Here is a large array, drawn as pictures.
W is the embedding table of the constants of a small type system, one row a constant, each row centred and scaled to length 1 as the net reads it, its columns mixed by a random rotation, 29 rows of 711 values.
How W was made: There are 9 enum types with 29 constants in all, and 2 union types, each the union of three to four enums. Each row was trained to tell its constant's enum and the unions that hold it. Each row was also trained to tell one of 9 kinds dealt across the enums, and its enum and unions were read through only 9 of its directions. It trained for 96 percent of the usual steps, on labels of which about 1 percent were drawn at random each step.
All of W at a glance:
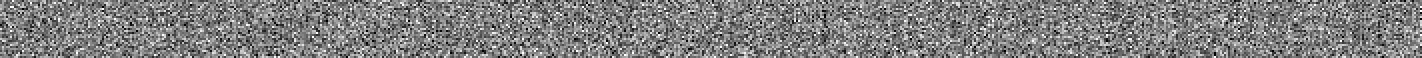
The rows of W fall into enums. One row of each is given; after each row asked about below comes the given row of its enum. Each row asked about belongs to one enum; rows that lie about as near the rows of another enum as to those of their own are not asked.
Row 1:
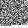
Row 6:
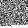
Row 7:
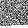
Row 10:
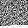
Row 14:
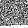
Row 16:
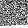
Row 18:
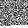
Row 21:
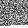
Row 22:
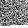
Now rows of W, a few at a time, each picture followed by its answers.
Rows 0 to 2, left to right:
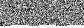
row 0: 7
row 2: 14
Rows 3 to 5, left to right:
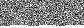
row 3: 22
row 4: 6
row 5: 22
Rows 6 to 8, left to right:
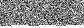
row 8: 10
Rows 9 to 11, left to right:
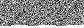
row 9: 16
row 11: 21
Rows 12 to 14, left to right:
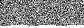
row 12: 10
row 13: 18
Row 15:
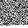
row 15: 21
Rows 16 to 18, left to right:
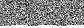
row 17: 22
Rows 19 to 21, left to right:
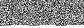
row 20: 16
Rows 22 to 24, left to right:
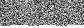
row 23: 16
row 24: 6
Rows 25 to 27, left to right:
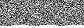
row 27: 14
